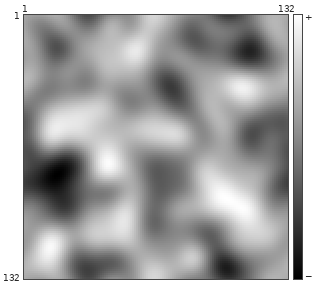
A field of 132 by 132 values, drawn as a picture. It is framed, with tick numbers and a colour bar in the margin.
The halves do not mirror each other. The texture varies smoothly and slowly. No single row or column stands out from its neighbours. There are no lone odd cells.
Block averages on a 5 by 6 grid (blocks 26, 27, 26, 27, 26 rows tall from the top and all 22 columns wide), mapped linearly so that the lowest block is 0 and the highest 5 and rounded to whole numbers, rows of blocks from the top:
2 3 4 2 1 2 | 3 4 3 1 4 3 | 2 4 4 3 3 1 | 0 2 3 2 5 3 | 4 2 3 3 1 3
